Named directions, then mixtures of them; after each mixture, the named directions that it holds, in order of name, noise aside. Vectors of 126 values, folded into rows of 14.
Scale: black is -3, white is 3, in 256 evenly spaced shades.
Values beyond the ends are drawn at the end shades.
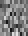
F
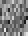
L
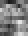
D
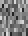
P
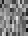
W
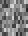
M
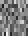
P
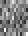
L, M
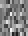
F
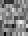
D, M, P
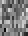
L, W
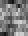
D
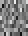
M, P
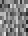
F, W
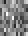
L, M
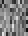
W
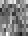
D, P, W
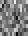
M, P
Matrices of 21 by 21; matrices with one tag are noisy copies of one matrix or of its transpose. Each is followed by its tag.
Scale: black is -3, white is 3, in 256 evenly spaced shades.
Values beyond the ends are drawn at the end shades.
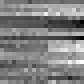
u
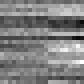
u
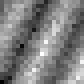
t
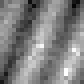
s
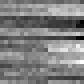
u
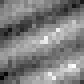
s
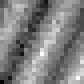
t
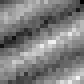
t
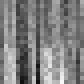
u
